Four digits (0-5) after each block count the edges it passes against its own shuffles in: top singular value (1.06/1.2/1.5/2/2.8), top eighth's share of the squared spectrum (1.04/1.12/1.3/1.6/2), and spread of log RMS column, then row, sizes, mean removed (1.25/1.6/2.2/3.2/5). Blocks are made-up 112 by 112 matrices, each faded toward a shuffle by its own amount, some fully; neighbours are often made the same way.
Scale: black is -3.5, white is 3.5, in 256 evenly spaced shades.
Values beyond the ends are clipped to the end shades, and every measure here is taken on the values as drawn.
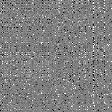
5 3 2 2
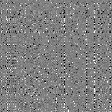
5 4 3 2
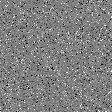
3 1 0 0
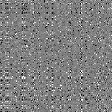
5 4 3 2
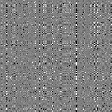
5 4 3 3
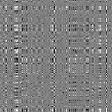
5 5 4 4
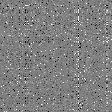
4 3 2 1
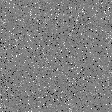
3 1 0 0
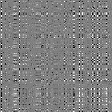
5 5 4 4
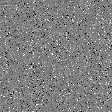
2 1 0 0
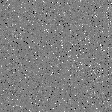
2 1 0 0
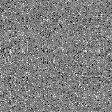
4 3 2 1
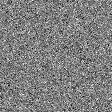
0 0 0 0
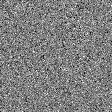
0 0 0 0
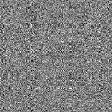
4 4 3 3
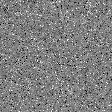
2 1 0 0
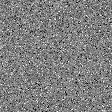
0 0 0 0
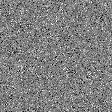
0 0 0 0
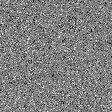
0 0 0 0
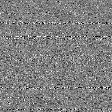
2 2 0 4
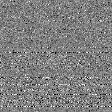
2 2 0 4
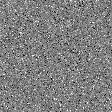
0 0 0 0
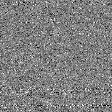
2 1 0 3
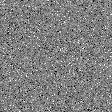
0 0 0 0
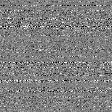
2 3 0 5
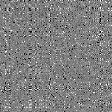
4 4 3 3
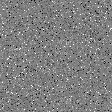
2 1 0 0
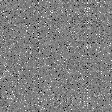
3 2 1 0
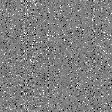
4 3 2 1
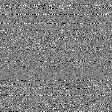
2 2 0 4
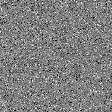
3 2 0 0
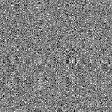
4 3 2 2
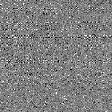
4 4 2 3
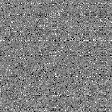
4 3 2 3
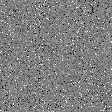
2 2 1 0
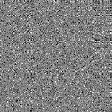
4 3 2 2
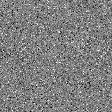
3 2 0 0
